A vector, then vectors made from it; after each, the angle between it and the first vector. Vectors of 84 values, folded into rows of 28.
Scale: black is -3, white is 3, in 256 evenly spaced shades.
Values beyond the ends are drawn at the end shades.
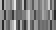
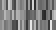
partly opposed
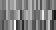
partly aligned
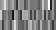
partly aligned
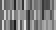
nearly opposite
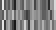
nearly opposite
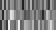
partly opposed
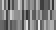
partly opposed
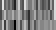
nearly opposite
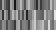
partly opposed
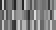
nearly opposite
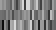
partly aligned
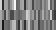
nearly parallel
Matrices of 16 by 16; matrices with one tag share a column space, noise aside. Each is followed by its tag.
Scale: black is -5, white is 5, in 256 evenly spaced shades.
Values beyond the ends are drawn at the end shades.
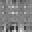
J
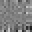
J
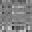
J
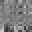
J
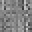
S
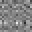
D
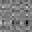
D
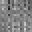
S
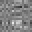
D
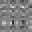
D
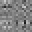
D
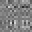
D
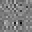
D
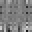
J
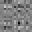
D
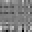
J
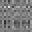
D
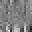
J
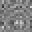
D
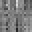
S
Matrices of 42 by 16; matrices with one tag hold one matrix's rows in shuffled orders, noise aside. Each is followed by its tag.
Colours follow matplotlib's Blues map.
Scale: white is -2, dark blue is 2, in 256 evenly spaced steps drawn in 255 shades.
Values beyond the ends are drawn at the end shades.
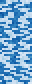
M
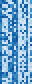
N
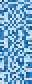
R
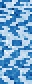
M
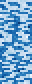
M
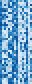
N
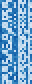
N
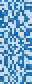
R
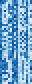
N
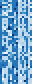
N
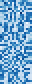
R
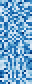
R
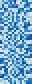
R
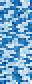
M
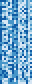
N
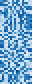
R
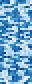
M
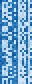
N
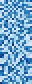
R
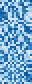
R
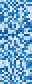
R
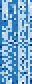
N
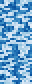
M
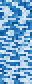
M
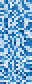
R
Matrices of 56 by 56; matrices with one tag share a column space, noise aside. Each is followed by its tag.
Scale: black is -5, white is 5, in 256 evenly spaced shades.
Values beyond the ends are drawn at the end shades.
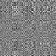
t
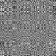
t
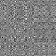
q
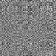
t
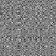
q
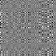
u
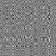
q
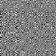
u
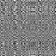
t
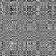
t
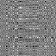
q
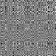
t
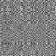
t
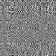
t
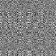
u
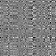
q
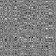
q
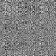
t
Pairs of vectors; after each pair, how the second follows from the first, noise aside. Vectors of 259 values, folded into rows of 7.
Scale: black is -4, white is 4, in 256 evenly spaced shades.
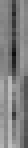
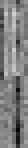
wrapped around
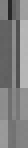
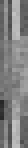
wrapped around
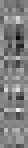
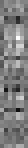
negated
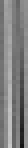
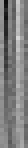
reversed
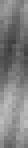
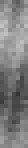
reversed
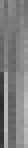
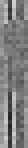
wrapped around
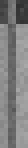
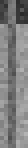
copied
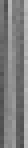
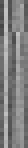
wrapped around
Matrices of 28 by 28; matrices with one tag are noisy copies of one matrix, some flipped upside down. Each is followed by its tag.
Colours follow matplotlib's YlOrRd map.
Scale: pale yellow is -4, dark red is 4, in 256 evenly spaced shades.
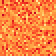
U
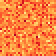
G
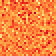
U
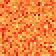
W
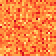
G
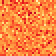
U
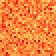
W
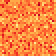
W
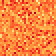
U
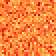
W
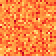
G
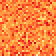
U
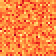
G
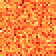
G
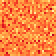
W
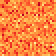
W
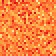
U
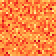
W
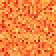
W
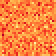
W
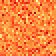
U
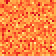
W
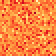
U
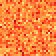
G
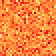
U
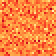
W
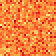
G
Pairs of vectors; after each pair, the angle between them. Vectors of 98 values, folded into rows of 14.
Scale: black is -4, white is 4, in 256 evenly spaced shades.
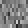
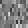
nearly opposite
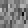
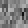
nearly parallel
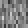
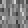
partly aligned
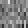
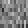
nearly parallel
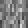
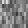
orthogonal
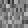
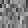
partly aligned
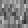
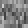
nearly parallel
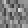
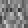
partly opposed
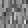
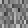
partly aligned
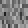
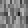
orthogonal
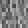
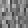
nearly opposite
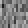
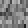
orthogonal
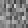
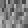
partly aligned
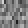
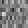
partly opposed
